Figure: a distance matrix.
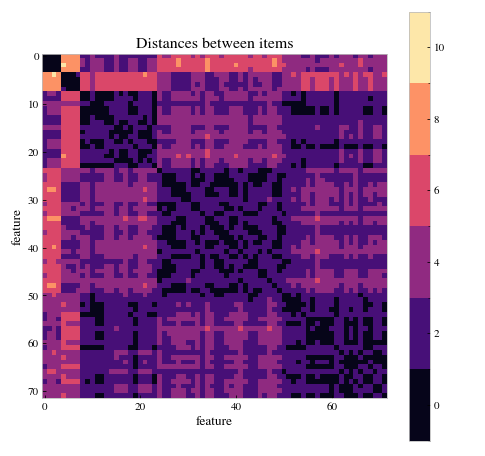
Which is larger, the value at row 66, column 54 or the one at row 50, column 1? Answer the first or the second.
the second
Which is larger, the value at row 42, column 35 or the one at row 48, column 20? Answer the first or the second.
the second
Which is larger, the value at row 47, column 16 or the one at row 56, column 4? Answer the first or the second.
the second
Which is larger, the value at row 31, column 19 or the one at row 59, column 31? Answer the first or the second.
the second
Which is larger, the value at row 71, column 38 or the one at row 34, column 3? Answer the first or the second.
the second
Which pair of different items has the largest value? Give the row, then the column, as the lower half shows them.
4, 2
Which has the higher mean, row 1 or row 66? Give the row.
1
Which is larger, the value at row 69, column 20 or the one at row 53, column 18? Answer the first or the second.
the first
